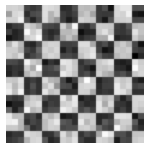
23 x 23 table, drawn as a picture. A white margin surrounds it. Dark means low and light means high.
Average level on the scale: 50%. Histogram: two levels. Grain: checkered. Mirror symmetry: none.
